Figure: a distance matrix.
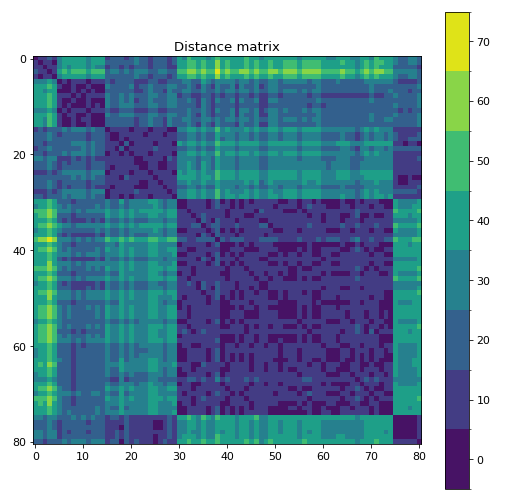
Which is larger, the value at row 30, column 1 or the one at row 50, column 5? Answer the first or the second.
the first
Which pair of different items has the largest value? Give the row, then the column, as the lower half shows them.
38, 3
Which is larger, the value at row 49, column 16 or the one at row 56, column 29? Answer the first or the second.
the second
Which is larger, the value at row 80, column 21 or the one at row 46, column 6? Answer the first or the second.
the second
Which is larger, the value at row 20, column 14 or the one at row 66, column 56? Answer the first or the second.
the first
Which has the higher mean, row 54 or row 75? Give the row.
75
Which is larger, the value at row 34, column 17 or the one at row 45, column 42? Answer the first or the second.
the first
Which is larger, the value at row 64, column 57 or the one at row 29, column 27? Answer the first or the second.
the second
